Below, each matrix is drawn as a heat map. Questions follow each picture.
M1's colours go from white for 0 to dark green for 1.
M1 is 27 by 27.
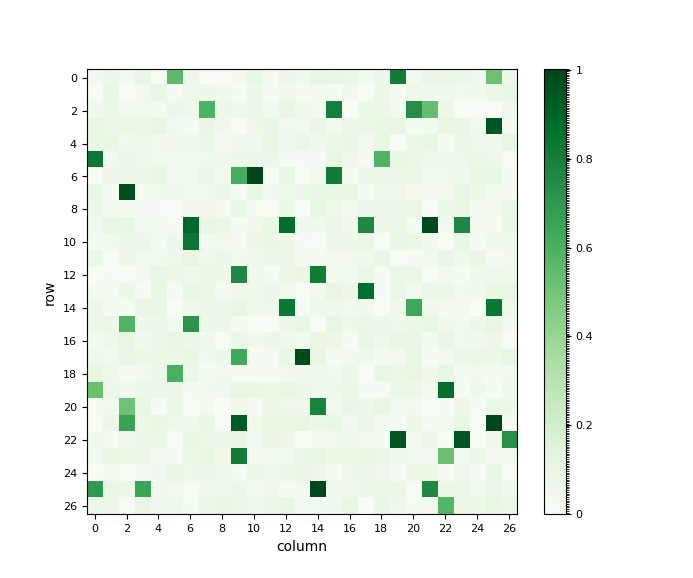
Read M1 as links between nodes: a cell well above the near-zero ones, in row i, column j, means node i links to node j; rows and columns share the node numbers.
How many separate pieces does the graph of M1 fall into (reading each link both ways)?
7
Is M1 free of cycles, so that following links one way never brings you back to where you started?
no
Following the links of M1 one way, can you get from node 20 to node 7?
yes
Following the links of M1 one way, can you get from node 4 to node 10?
no
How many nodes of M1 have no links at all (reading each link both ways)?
6
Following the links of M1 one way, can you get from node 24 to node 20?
no
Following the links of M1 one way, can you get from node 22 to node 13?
yes
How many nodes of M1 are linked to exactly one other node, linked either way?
6
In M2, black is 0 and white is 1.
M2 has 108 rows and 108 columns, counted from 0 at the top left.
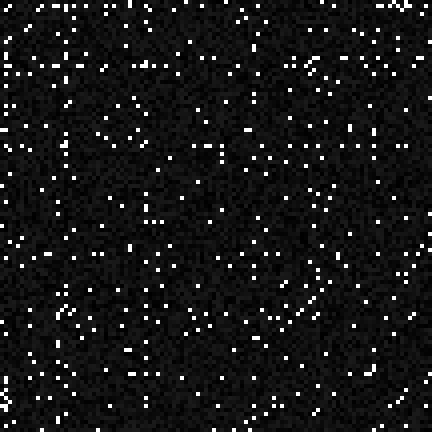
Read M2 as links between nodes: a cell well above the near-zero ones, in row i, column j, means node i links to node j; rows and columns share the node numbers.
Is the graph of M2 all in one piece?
yes
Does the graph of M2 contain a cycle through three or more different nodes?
yes
